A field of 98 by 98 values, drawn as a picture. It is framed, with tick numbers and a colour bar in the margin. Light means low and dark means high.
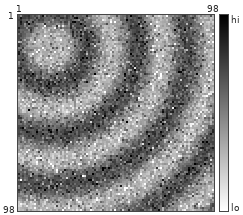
The values follow a bell shape. There is no seam. Concentric rings centre on the top left. On average the colour sits 50% of the way up the scale. The halves do not mirror each other.
